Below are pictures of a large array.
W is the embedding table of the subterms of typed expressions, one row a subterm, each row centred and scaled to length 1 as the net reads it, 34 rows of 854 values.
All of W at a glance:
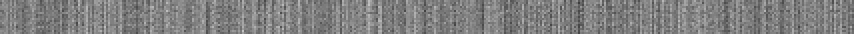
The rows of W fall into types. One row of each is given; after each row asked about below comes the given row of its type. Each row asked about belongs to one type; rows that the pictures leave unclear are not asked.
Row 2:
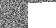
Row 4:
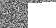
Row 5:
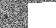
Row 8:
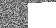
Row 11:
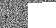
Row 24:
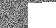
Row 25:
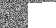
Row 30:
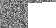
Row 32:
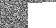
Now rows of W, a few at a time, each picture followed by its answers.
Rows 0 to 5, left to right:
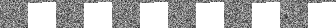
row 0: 2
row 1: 4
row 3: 24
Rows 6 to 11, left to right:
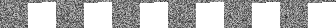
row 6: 8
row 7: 32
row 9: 4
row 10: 24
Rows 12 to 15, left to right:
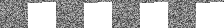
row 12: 11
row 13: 32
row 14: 25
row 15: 4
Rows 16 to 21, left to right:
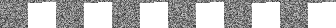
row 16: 25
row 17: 24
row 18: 11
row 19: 8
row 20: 8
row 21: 32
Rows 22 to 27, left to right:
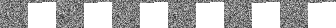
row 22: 30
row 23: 5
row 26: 11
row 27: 2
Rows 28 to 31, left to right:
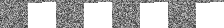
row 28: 24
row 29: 4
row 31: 32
